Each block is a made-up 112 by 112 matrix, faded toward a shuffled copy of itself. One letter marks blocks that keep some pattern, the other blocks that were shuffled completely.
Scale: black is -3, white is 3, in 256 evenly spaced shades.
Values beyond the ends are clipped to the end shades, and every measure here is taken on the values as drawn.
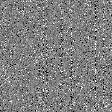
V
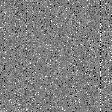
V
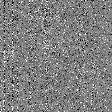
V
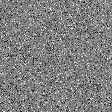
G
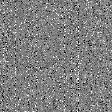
V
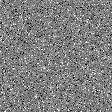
G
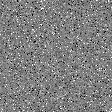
G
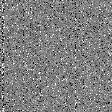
V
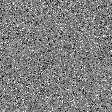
G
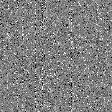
V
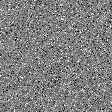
G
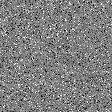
G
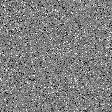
G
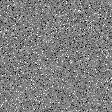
G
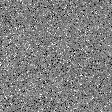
G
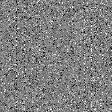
V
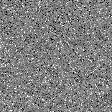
G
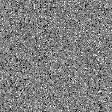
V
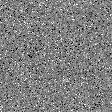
G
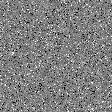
G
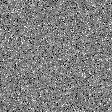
G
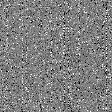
V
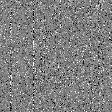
V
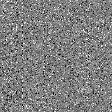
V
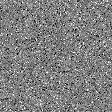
G
